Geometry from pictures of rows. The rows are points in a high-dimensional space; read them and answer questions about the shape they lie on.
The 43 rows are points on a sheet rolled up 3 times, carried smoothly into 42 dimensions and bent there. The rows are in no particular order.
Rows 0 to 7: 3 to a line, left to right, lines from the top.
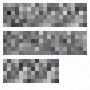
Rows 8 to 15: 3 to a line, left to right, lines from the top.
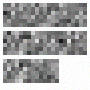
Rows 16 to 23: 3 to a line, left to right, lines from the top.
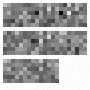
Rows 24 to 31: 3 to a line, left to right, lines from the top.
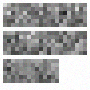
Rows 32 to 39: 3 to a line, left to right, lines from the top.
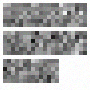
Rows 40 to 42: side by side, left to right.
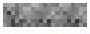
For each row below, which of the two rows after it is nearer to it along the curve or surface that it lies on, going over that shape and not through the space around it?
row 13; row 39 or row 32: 39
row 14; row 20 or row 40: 20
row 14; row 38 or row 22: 38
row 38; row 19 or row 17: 19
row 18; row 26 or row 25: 26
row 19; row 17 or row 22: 22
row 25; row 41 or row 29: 41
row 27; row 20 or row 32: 20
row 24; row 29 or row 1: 1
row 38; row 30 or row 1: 1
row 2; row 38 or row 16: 38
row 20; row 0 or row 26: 26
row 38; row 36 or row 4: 4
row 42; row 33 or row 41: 41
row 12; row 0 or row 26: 0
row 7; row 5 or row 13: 13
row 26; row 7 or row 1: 7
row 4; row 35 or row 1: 35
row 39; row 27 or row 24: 24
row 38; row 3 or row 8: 8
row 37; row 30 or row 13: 13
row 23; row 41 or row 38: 41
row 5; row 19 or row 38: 38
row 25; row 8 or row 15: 15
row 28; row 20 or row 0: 0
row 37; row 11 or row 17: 11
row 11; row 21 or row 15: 21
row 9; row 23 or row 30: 23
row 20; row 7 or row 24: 7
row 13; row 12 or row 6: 6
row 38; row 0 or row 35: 35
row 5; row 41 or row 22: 41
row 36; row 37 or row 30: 37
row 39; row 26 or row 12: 12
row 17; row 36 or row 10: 36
